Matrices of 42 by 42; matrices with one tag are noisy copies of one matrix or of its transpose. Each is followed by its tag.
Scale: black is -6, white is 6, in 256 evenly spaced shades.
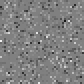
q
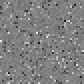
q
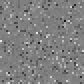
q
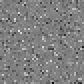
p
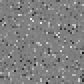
p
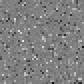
p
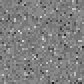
p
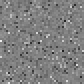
q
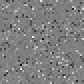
q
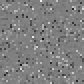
q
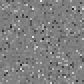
q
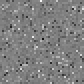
q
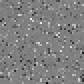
p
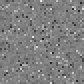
q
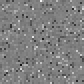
q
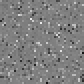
p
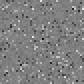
q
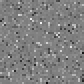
p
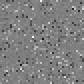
q
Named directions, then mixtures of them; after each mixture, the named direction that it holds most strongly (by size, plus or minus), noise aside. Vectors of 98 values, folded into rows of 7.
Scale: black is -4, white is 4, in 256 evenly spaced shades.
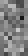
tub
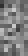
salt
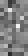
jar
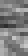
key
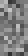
jar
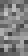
salt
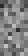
salt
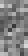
salt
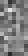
jar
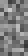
jar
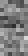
key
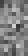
salt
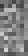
salt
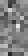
jar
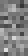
salt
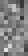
tub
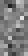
tub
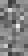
jar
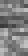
key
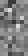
jar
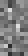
jar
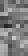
key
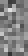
jar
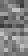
key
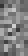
salt
